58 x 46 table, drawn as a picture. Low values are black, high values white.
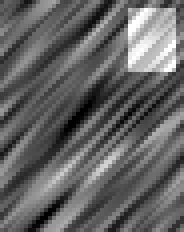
Ninth with the highest average: top right. Ninth with the lowest average: centre. Odd patch: higher, in the top right. Average level on the scale: 40%. Grain: diagonal, up to the right.
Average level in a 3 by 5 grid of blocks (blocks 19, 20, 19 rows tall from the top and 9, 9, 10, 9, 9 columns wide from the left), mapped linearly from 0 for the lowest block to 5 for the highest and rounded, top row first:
1 1 1 4 5 / 1 0 0 0 1 / 1 2 2 1 1
